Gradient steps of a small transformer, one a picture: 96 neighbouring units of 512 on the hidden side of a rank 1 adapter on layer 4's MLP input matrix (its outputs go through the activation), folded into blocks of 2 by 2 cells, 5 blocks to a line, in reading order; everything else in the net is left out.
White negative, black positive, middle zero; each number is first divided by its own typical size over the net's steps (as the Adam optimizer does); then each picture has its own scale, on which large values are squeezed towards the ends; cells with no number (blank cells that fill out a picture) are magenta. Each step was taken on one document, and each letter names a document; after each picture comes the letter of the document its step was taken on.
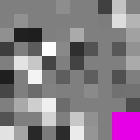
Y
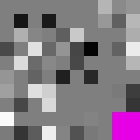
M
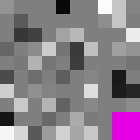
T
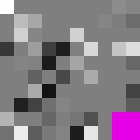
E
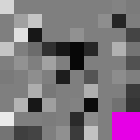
E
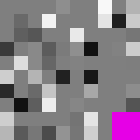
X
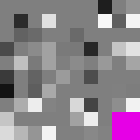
X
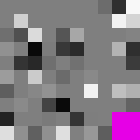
Y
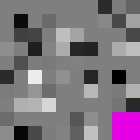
M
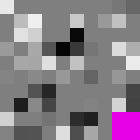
E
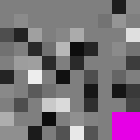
Y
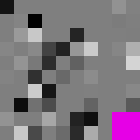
E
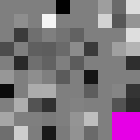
X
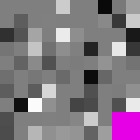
X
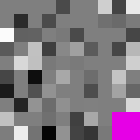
T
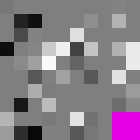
E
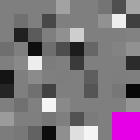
T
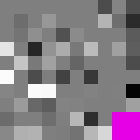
M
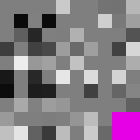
X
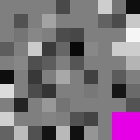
M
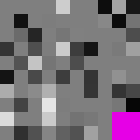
M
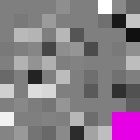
M
